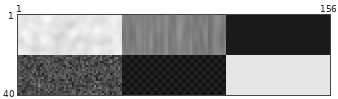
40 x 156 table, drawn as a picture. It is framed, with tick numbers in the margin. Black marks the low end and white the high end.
It is made of 2 by 3 panels. Panel 1,1: very high, blotchy, faint in contrast. Panel 1,2: middling, streaked downward, faint in contrast. Panel 1,3: very low, flat. Panel 2,1: low, fine-grained. Panel 2,2: very low, checkered, faint in contrast. Panel 2,3: very high, flat.
